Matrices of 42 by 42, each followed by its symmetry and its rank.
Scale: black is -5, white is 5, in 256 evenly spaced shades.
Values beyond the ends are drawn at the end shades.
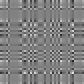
symmetric, rank one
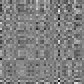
neither, rank three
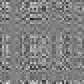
neither, rank three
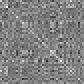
symmetric, rank five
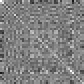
symmetric, rank five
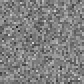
neither, full rank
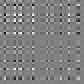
symmetric, rank one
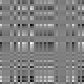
neither, rank one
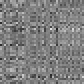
neither, rank three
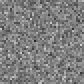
neither, full rank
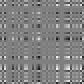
symmetric, rank one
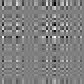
neither, rank one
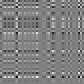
neither, rank one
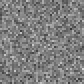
neither, full rank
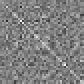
symmetric, rank five
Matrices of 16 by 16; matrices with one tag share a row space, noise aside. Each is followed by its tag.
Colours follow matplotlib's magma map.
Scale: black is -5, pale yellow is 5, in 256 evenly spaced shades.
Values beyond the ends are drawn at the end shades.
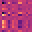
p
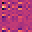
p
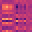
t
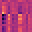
p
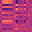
t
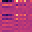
t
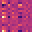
p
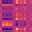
t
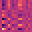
p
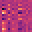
p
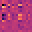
p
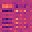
t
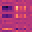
t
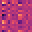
p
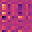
p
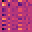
p
